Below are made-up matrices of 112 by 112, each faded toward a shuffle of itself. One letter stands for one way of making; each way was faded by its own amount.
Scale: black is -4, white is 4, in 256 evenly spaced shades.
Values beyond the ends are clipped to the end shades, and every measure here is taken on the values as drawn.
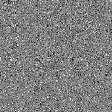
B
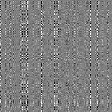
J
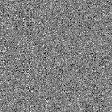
B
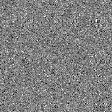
B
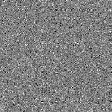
B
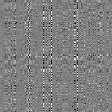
J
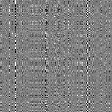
J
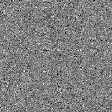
B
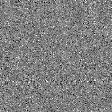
B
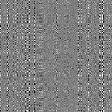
J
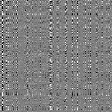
J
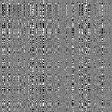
J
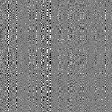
J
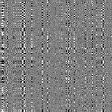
J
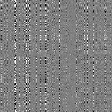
J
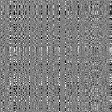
J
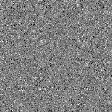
B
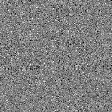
B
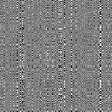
J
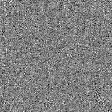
B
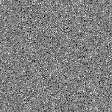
B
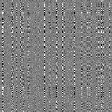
J
